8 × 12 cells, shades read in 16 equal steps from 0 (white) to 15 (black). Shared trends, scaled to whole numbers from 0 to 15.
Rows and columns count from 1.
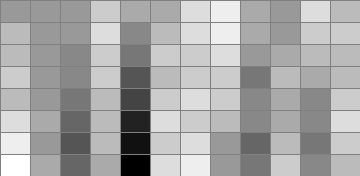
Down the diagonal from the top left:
6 6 7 3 11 2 2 6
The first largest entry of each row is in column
1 5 5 5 5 5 5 5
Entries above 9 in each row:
0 0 0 1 1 1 2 1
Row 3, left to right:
4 6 7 3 8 3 3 2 6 5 4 4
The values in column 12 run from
2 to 4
